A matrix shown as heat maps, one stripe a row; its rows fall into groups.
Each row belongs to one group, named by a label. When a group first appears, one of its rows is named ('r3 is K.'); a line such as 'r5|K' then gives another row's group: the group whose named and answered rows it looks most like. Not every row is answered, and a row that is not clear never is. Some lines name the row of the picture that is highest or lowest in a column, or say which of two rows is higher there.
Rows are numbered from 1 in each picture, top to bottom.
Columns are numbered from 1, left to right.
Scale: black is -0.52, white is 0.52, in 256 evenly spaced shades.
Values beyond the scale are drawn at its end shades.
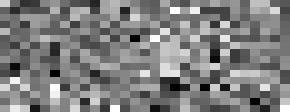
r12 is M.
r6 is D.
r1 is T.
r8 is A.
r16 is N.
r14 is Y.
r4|A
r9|A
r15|N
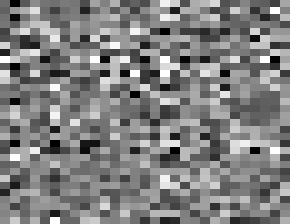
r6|N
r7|T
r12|T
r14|D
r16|Y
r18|N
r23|M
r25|A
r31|A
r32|Y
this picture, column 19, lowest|9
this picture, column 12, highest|7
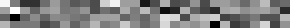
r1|T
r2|M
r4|A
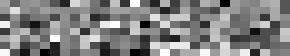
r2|M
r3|A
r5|N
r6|Y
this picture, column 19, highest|7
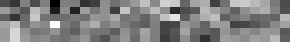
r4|Y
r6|M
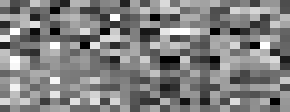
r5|A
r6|T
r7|N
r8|T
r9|M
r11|D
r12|Y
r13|M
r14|Y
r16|D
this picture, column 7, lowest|1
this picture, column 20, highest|5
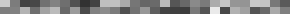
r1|T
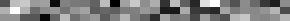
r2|M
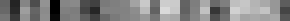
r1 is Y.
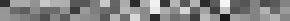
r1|D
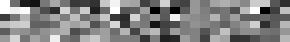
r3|N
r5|D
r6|Y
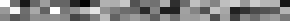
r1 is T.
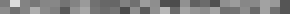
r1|M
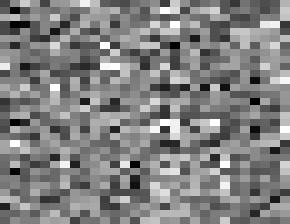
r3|Y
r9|T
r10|T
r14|Y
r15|N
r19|N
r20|N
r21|M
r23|A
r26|D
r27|D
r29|A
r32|D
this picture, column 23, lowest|13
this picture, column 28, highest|4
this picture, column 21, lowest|13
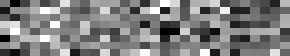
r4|Y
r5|M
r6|D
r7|Y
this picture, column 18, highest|1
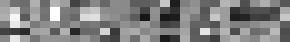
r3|Y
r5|A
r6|M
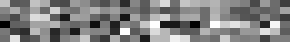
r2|Y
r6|A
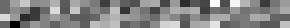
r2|N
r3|T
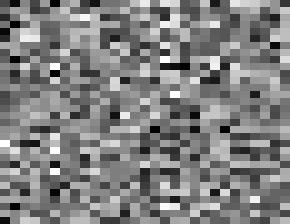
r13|T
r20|Y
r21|T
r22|Y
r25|Y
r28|A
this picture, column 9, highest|3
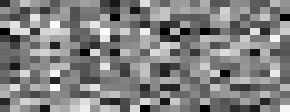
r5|D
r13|Y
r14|T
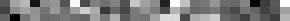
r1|N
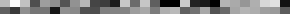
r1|M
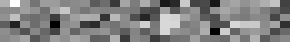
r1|M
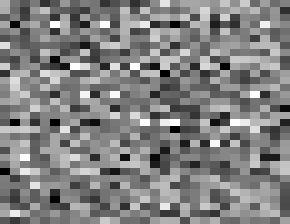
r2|T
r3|A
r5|A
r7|T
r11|D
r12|Y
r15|Y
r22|D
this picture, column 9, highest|14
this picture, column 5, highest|11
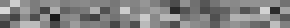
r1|M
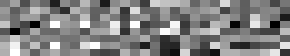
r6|M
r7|Y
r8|M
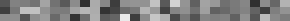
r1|N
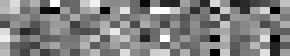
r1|Y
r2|A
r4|D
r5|T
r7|T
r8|A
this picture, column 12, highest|5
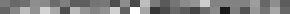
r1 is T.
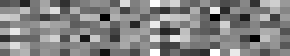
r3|A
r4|D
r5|M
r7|M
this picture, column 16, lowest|2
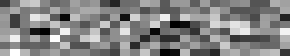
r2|Y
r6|Y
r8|M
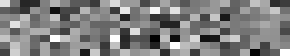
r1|T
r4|M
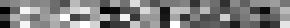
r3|D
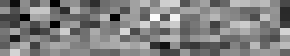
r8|M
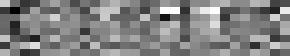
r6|T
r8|T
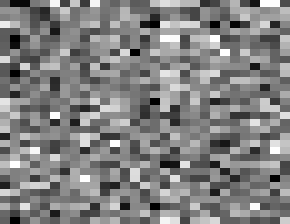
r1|N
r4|A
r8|D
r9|T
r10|N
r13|A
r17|Y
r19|T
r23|Y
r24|M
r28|A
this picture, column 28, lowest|26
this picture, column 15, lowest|4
